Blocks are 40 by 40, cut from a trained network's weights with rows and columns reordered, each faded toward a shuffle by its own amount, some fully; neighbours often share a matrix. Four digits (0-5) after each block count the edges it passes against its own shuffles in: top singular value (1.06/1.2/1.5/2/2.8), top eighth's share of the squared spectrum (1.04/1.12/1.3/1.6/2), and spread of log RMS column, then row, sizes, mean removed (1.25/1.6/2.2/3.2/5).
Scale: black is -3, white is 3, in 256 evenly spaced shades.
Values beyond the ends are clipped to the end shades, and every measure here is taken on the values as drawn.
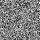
1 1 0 0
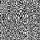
3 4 2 1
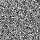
1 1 0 0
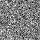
0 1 0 0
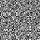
3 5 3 1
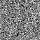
0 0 0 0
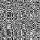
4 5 3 1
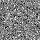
0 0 0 0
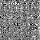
2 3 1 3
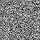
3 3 1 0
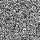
2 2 0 0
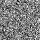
0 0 0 0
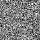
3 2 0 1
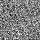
0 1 0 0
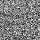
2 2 0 0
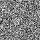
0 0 0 0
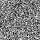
0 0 0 0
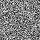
0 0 0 0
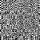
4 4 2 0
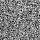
1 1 0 0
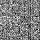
2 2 0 1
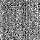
2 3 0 2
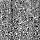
1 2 0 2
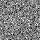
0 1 0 0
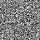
2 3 1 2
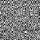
3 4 2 1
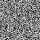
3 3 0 0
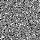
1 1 0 0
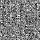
1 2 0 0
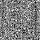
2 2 0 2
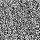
0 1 0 0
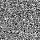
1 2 0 0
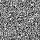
1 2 0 0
